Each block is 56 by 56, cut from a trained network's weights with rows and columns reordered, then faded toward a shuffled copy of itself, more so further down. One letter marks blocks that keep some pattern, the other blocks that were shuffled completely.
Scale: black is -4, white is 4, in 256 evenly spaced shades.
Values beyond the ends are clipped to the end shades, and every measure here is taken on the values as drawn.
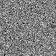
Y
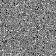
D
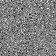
Y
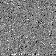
D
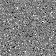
Y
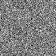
D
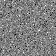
Y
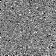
D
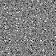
D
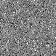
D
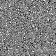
Y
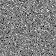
Y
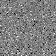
D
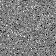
Y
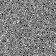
Y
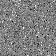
Y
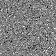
Y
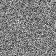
Y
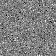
Y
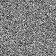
Y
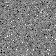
Y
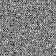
Y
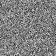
Y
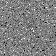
Y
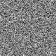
D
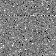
D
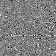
D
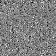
D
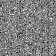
D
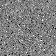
Y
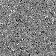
Y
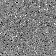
Y
